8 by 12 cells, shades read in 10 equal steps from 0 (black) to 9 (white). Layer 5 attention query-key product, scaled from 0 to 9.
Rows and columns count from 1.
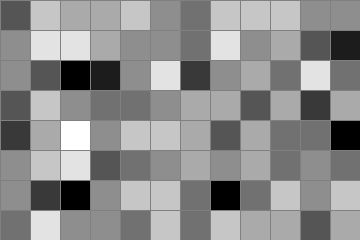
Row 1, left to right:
3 7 6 6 7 5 4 7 7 7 5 5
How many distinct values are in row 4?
6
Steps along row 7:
down down up up same down down up up down up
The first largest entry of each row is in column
2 2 6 2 3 3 5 2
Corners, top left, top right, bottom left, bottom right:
3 5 4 6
